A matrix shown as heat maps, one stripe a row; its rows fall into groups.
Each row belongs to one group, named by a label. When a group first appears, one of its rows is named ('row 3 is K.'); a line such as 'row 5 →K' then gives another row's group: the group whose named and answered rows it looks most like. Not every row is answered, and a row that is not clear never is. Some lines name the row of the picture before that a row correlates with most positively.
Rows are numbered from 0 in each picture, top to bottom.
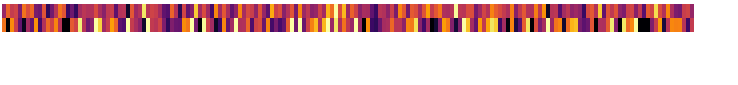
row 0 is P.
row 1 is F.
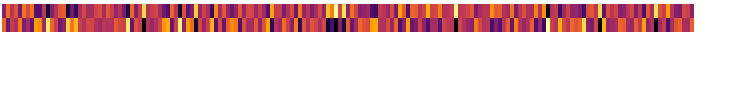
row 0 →P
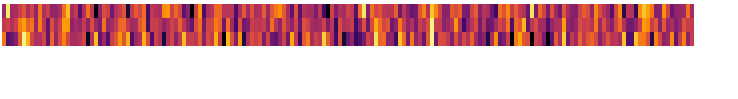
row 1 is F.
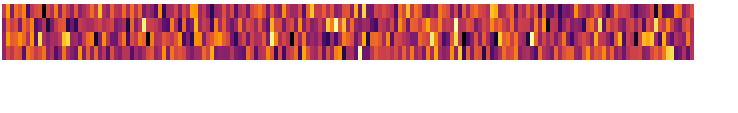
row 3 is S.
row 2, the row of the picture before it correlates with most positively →0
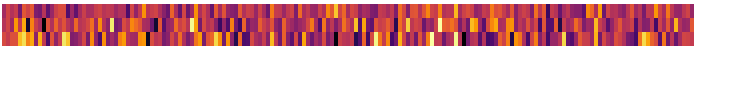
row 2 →F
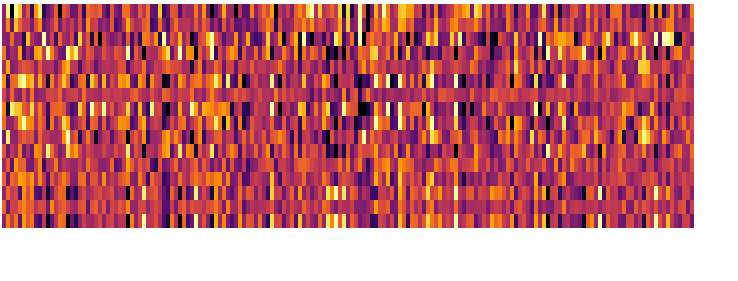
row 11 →S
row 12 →F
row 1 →S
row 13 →P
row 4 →F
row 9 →F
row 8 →F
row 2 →S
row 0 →S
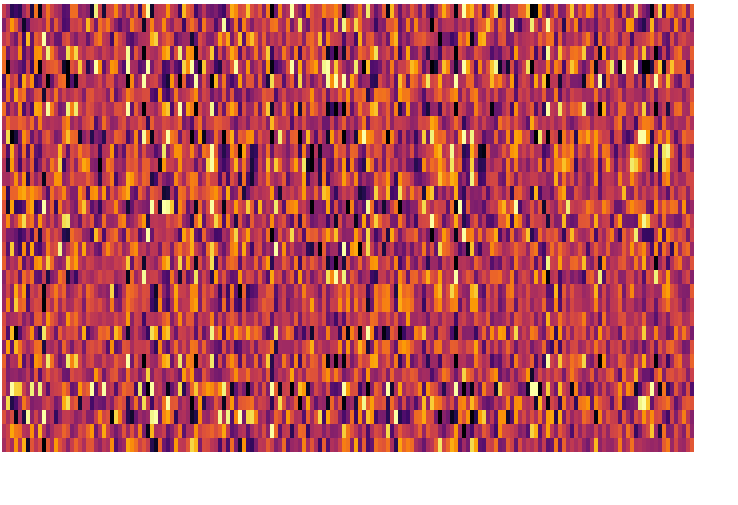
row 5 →P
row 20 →S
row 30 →F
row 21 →S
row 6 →S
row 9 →F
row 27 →F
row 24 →S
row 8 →F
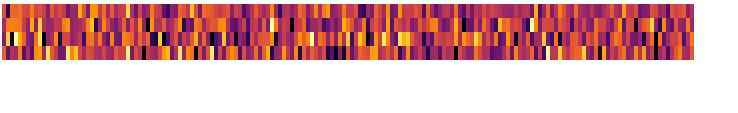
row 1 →F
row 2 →S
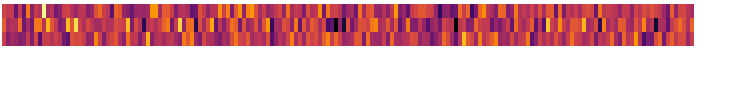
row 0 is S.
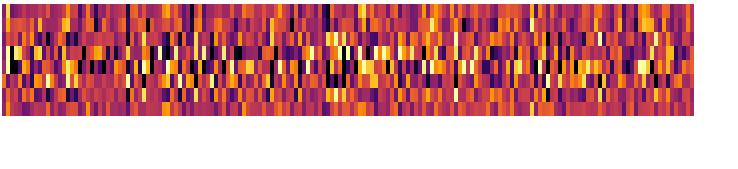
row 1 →F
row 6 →P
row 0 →F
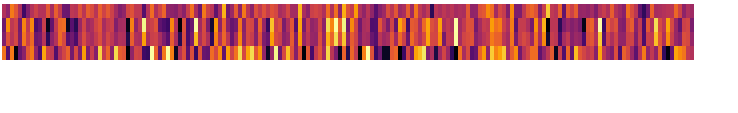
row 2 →P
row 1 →P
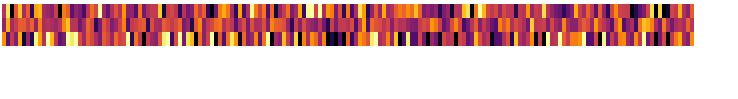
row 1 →F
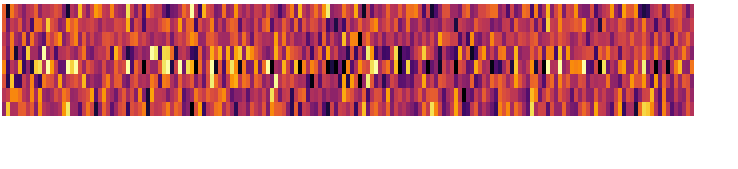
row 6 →F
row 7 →F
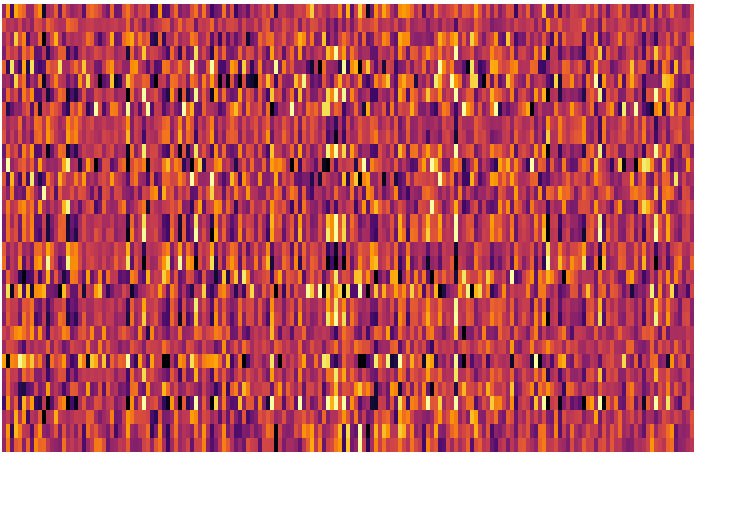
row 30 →S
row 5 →S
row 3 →P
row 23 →F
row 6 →P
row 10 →P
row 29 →S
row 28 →P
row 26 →P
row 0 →S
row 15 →P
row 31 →S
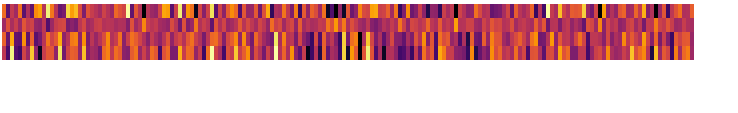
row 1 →P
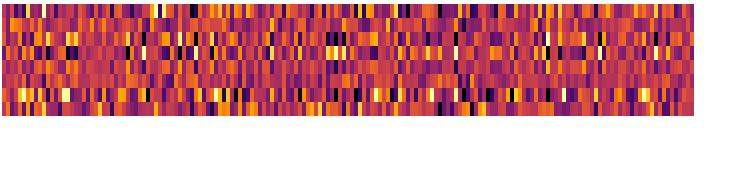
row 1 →F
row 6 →F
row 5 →S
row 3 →P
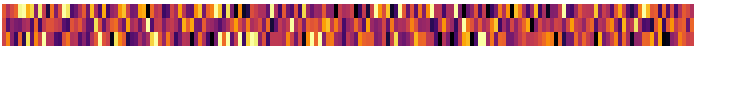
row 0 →F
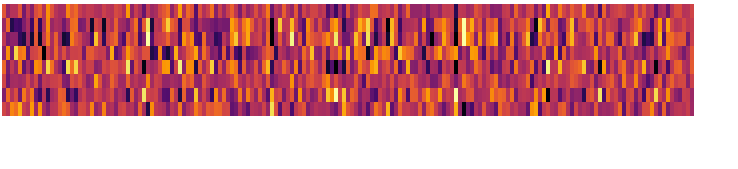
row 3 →S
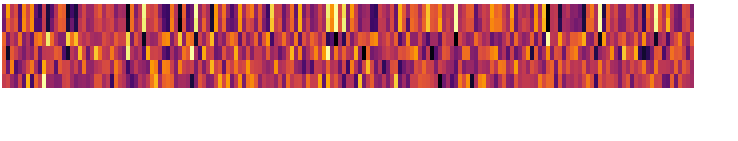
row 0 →P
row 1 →P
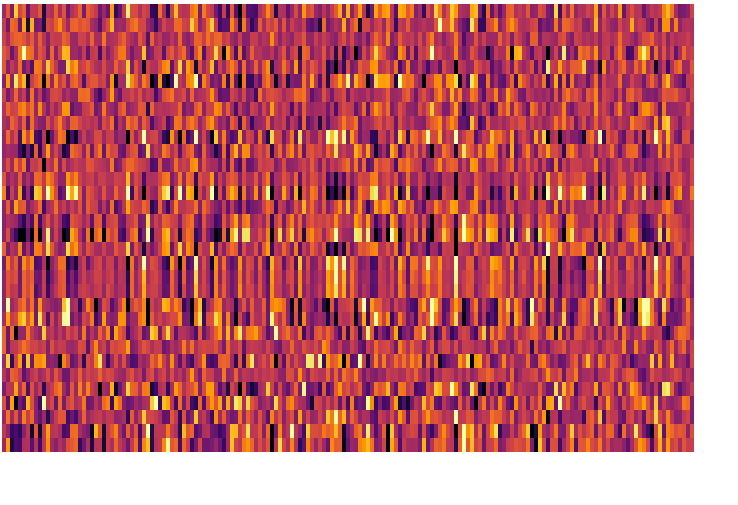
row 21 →F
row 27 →S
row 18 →P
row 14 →S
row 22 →F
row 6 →S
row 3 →F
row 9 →P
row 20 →P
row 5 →S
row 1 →S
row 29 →P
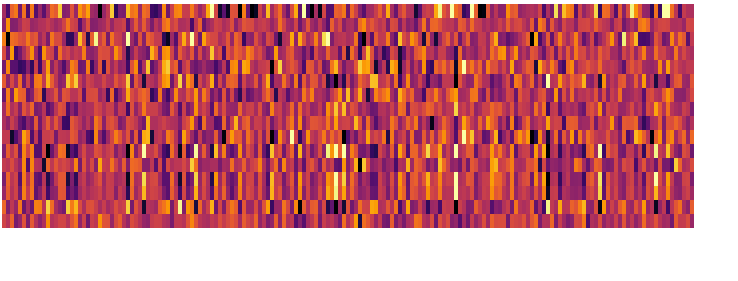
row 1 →F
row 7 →P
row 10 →P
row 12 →P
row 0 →S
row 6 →S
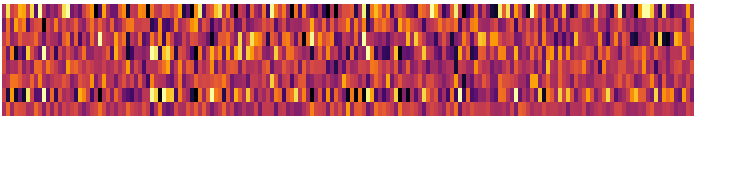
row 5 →F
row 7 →S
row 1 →S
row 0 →F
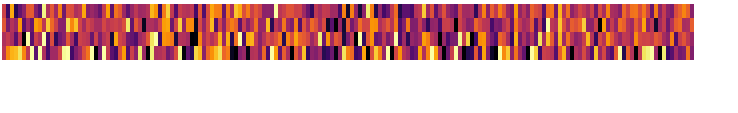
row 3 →F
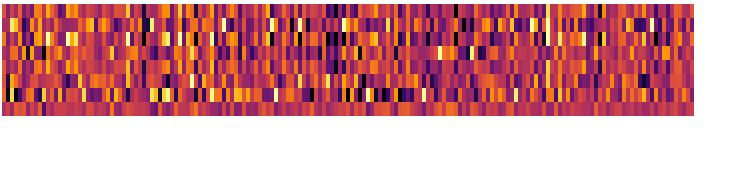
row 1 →F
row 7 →S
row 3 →S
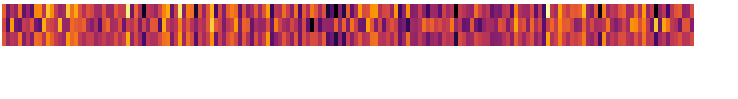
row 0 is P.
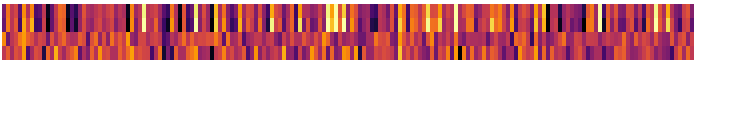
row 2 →F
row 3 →S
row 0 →P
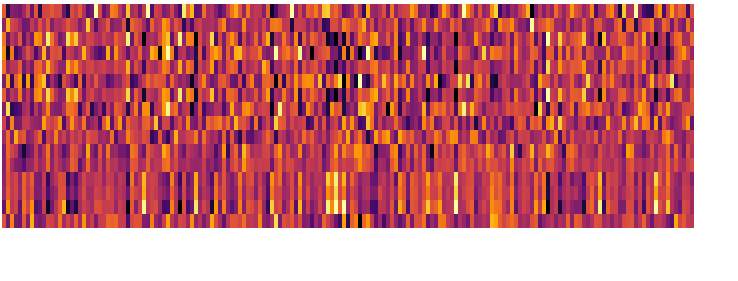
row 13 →P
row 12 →P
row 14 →P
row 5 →S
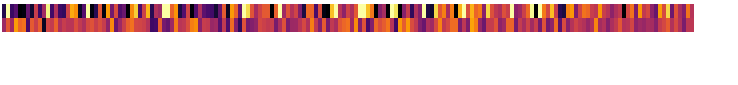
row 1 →S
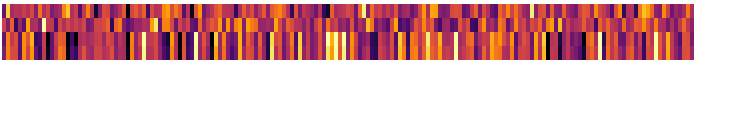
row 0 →F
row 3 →P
